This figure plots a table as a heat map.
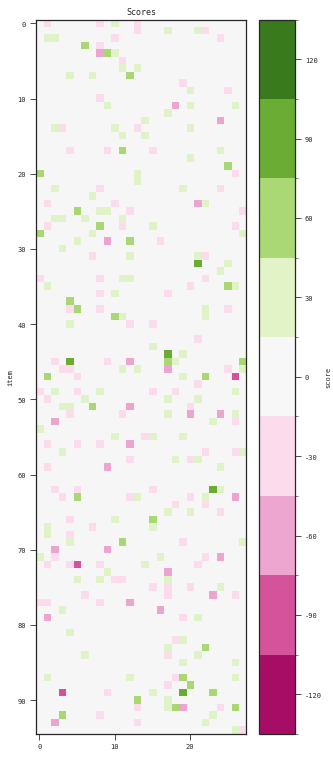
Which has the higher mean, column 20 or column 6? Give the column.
6
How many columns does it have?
28
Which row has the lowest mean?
72
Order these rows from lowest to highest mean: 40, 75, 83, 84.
75, 40, 84, 83
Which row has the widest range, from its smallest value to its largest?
89
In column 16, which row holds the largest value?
71
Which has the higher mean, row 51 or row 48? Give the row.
51
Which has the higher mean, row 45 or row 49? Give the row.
45
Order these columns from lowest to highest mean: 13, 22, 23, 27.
13, 22, 27, 23
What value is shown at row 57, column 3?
30
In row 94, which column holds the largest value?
26
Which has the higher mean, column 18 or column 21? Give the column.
21
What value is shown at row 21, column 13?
30
